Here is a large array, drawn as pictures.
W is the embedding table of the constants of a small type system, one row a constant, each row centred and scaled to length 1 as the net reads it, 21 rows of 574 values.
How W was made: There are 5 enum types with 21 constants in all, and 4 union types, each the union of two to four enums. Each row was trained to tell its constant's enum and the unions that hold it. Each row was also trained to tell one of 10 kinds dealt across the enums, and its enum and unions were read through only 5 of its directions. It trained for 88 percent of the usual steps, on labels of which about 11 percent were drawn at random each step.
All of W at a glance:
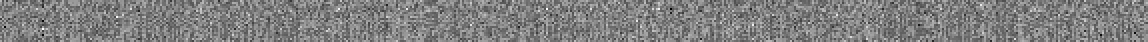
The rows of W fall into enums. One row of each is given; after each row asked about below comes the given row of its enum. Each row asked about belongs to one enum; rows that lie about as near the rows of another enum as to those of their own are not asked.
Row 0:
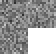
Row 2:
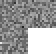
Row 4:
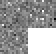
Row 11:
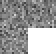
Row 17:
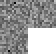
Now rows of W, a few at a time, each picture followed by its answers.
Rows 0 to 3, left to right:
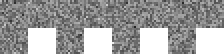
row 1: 0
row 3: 11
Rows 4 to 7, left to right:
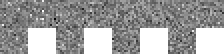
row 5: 11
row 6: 0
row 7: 2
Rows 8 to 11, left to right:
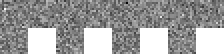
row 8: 0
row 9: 4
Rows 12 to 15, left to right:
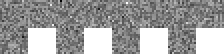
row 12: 2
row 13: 4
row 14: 17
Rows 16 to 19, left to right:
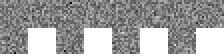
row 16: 17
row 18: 0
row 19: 2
